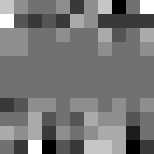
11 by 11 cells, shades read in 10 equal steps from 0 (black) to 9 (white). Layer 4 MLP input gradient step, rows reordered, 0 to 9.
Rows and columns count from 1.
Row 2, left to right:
9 3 2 3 2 6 5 2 2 2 2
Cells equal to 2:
12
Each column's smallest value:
2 2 2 0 2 2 4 2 0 0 2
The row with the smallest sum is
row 2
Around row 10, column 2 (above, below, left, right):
4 2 6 6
